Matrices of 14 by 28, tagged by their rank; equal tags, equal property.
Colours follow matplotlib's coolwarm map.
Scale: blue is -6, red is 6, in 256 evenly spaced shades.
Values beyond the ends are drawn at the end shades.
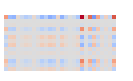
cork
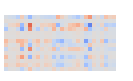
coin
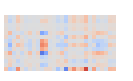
coin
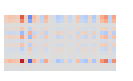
cork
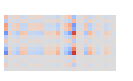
cork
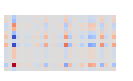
cork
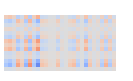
cork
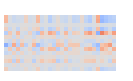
coin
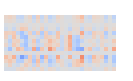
coin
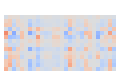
coin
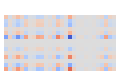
cork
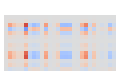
cork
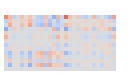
coin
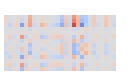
coin
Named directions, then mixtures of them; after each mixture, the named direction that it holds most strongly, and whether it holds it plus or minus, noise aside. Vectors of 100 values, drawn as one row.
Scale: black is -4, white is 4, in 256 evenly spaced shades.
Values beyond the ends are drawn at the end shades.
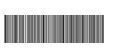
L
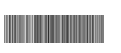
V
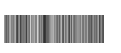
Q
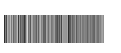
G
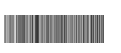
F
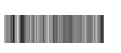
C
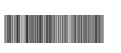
G, minus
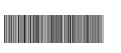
G, plus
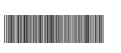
L, minus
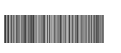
V, minus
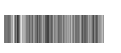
C, minus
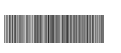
V, plus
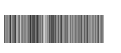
Q, minus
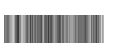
C, minus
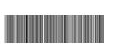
L, minus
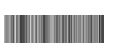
Q, plus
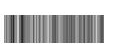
C, plus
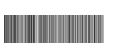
F, minus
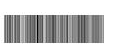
Q, minus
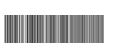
G, minus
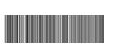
G, minus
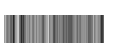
C, plus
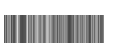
C, plus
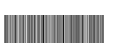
L, plus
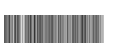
C, minus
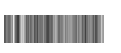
C, minus
